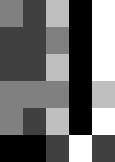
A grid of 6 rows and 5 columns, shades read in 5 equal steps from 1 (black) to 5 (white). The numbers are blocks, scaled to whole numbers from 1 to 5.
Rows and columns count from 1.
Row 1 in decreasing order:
5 4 3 2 1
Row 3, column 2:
2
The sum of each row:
15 13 14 14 15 11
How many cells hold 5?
5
